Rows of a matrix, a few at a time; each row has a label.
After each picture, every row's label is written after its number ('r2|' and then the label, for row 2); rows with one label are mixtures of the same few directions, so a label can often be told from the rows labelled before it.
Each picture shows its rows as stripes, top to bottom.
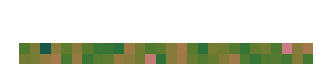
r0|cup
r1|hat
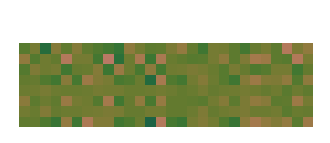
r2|cup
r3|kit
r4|kit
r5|hat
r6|cup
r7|kit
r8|cup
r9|hat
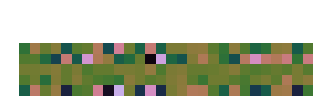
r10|kit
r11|hat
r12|hat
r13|cup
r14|kit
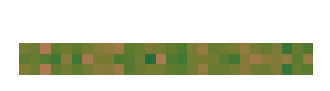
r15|cup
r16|hat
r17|cup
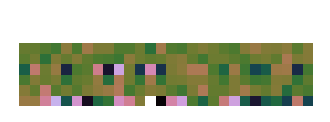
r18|hat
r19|cup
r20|kit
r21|kit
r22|cup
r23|hat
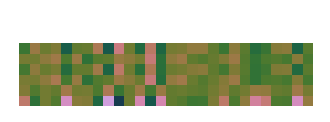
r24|kit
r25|hat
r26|kit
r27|hat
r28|kit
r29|kit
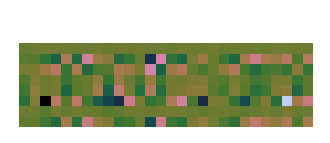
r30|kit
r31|hat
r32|hat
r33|kit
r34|kit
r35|cup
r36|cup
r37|hat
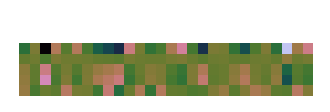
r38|cup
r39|cup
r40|cup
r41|cup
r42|kit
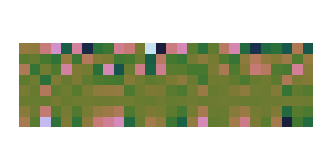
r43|hat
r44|hat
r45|kit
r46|cup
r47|cup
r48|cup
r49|cup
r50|cup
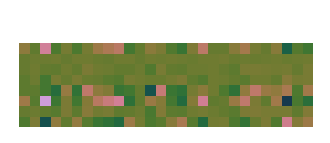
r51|cup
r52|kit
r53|hat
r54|cup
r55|hat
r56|cup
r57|hat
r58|cup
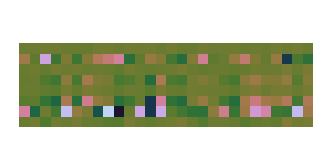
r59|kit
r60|cup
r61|cup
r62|hat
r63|hat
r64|hat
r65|kit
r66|cup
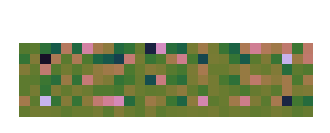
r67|hat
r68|cup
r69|cup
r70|hat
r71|cup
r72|cup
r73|kit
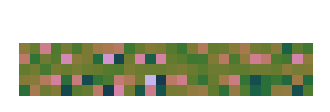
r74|cup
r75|kit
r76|cup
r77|hat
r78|kit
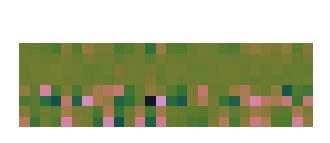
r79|hat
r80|hat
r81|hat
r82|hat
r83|cup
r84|hat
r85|kit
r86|kit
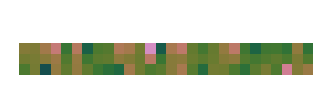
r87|hat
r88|hat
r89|cup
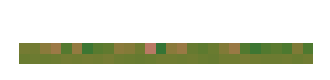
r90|hat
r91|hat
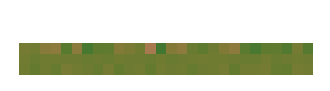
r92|hat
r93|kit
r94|kit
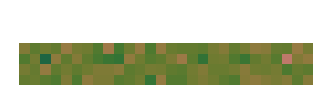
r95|kit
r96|cup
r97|cup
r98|hat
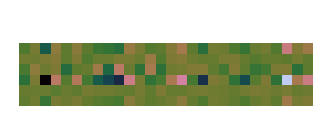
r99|cup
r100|hat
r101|kit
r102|cup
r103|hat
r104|cup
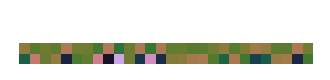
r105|kit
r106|kit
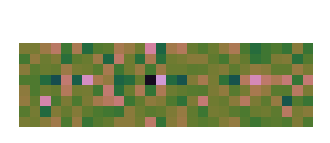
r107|hat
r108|kit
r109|kit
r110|hat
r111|kit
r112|cup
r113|cup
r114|hat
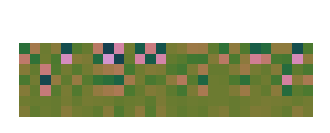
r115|kit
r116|kit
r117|cup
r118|cup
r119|cup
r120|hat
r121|kit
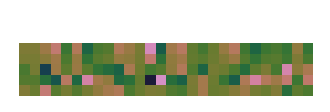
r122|hat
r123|hat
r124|cup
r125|hat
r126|cup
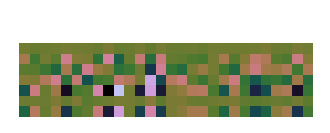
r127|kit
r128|kit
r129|hat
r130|hat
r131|kit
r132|hat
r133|kit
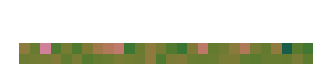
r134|cup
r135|hat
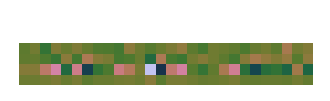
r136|cup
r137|hat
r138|hat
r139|hat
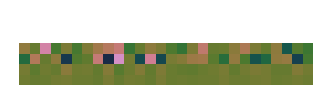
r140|cup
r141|kit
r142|kit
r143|kit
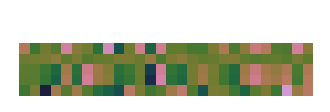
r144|kit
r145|hat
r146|hat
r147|hat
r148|cup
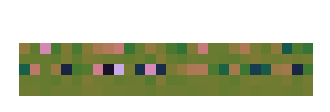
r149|cup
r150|hat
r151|kit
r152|hat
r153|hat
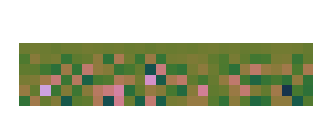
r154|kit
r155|kit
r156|hat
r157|hat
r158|cup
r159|kit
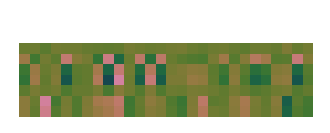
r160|cup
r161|kit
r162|kit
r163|kit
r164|kit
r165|cup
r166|cup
